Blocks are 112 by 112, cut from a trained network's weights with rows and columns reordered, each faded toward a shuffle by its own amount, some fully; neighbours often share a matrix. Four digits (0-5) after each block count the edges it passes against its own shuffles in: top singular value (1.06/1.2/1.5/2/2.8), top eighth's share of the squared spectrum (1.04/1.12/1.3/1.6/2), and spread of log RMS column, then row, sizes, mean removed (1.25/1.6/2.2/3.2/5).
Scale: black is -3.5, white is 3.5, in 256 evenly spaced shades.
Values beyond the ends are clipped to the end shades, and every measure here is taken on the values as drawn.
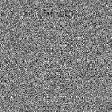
3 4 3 2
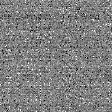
3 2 2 0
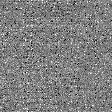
2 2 2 0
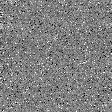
1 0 1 0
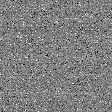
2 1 1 0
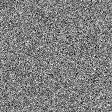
1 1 0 0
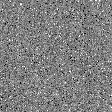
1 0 0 0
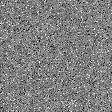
0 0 0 0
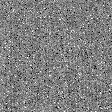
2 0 0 0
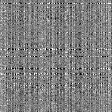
5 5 2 4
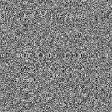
4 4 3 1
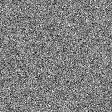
1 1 0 0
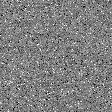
0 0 0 0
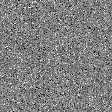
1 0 0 0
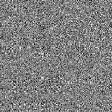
3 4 2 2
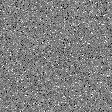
0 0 0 0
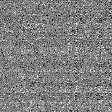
3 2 2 0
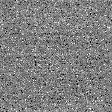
2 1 1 0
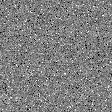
0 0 0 0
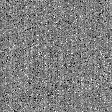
2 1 0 1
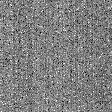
3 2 0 1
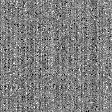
4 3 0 2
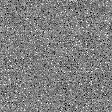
1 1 1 0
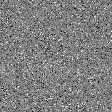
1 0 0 0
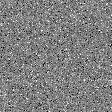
0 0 0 0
